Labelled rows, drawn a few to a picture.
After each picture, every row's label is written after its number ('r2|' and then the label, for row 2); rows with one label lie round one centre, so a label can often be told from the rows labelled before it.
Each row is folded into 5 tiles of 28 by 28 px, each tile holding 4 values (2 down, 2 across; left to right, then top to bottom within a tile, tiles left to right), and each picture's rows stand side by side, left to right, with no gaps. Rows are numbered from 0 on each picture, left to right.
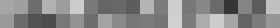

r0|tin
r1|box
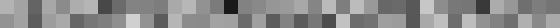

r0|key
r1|box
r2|tin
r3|key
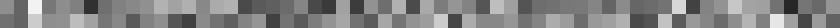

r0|box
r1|tin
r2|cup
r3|key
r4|cup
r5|box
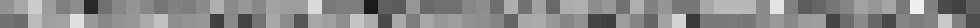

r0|box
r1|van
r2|box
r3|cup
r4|tin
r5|tin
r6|tin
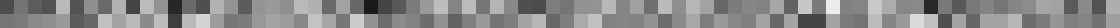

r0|cup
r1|key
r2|box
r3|tin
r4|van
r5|van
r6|box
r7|van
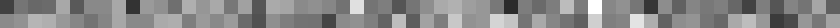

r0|cup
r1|van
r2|tin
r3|box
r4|box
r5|cup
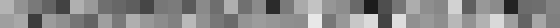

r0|key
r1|cup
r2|box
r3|box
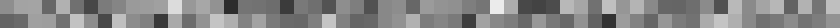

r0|box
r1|box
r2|cup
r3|tin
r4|tin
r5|van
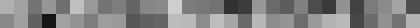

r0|tin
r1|box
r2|cup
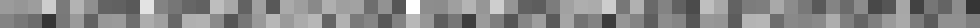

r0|tin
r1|key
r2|van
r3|tin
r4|tin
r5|key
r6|cup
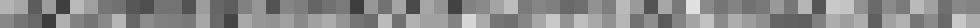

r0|tin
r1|cup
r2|cup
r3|key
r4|van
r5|van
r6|key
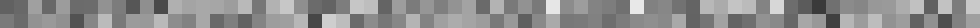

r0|cup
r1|van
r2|key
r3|van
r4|tin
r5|tin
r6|van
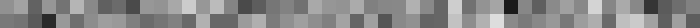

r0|tin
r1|tin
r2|van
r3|box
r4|box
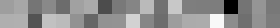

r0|key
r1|box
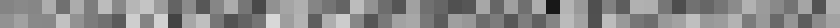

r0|van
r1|key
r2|key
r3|cup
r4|key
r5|van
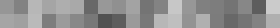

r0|van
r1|van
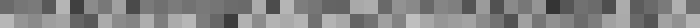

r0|cup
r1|cup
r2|key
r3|cup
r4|cup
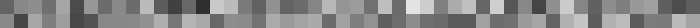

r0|cup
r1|key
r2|van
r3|tin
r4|key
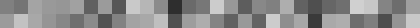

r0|van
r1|key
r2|key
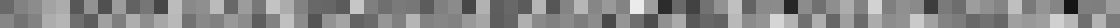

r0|cup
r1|van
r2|key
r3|cup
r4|tin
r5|box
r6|box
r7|box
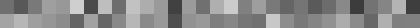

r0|van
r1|key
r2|cup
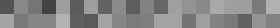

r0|cup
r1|van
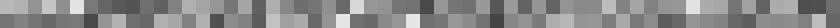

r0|tin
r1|van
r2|key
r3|cup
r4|van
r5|tin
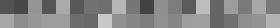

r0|cup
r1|cup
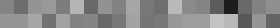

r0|van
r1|box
